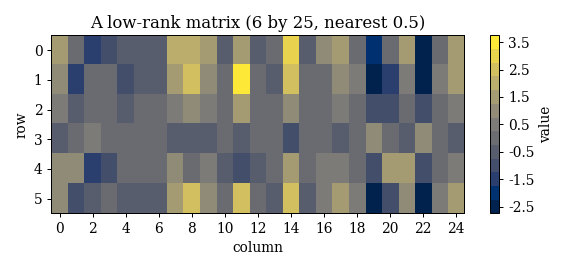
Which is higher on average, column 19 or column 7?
column 7
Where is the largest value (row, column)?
1 11
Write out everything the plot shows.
Title: A low-rank matrix (6 by 25, nearest 0.5)
x-axis: column, ticks 0 2 4 6 8 10 12 14 16 18 20 22 24
y-axis: row, ticks 0 1 2 3 4 5 (0 at the top)
Colour bar: value, ticks -2.5 -1.5 -0.5 0.5 1.5 2.5 3.5
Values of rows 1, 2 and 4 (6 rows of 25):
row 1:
1 -1.5 0 0 -1 -0.5 -0.5 1.5 2.5 1 0 3.5 0 -0.5 2.5 0 0 1 0.5 -2.5 -1.5 0.5 -2.5 0.5 1.5
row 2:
0.5 -0.5 0 0 -0.5 0 0 0.5 1 0.5 0 1.5 0 0 1 0 0 0.5 0 -1 -1 0 -1 0 0.5
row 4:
1 1 -1.5 -1 0 0 0 1 0 0.5 -0.5 -1 -0.5 0 1.5 0 0.5 0.5 0 -1 1.5 1.5 -1 0 0.5
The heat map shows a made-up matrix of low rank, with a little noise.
